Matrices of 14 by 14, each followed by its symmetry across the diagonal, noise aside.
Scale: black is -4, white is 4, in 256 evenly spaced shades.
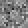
symmetric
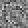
antisymmetric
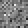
symmetric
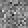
antisymmetric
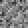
symmetric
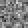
antisymmetric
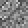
symmetric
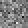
antisymmetric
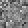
symmetric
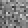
antisymmetric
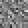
antisymmetric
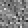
antisymmetric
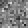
symmetric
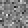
antisymmetric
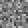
antisymmetric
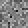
symmetric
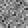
symmetric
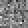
antisymmetric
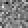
antisymmetric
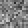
antisymmetric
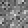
symmetric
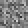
antisymmetric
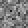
symmetric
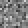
antisymmetric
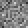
symmetric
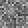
symmetric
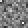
symmetric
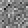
symmetric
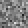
antisymmetric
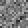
symmetric
